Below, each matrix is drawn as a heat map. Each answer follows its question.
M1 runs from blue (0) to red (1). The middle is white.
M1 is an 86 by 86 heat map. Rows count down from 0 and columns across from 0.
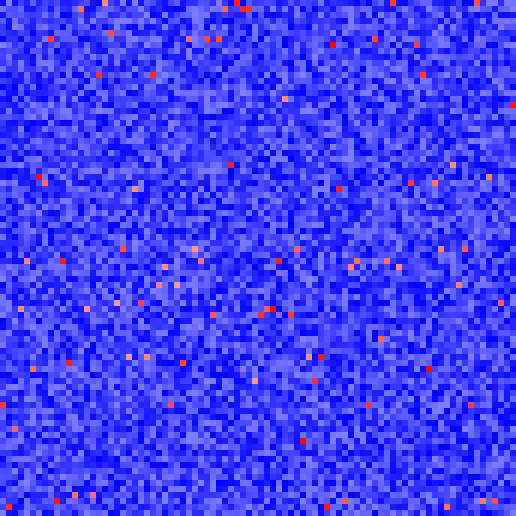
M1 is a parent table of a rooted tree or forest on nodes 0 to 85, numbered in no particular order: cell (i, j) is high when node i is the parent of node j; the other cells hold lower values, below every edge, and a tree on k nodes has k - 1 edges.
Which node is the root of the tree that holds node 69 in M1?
60
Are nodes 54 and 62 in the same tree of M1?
yes
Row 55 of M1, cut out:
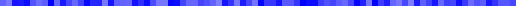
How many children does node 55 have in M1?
0
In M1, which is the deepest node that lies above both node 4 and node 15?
82
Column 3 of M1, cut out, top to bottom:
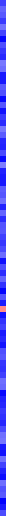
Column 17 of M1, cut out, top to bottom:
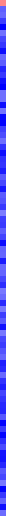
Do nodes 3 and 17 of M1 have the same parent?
no
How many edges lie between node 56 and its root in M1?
13
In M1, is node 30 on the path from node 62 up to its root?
no
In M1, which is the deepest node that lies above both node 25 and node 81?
12
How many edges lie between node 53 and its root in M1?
18
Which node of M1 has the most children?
43
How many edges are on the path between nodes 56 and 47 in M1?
4
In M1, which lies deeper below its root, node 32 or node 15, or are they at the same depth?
node 15
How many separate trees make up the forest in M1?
3
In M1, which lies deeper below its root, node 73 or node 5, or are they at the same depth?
node 73
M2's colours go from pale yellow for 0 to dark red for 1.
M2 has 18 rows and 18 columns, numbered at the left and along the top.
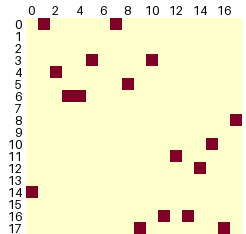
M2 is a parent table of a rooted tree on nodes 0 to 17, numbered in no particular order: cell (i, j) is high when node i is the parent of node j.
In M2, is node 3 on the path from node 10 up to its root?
yes
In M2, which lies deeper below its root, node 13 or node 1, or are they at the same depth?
node 1
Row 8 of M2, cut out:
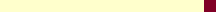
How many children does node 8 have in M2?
1
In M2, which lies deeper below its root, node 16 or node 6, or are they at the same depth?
node 16
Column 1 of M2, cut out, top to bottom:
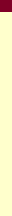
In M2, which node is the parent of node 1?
0
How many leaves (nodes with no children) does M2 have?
6
